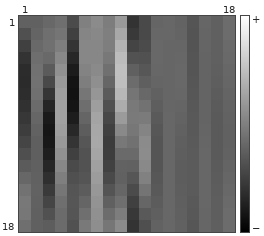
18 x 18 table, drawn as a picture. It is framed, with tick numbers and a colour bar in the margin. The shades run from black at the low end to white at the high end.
No overall slope runs across the table. The grain runs up and down. The right part is calmer, past a seam about 60% of the way across. The middle left is the roughest part.
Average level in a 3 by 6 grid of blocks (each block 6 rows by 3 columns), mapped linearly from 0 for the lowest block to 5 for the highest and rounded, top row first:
225122 | 024322 | 223222
